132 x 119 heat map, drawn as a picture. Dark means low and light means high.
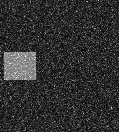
Histogram: skewed, a long tail of high values. Average level on the scale: 20%. Stripes: none. Odd patch: higher, in the middle left. Ninth with the highest average: middle left.
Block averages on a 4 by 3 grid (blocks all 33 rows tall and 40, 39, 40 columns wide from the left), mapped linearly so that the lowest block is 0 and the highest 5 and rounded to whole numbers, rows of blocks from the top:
000 / 500 / 500 / 000
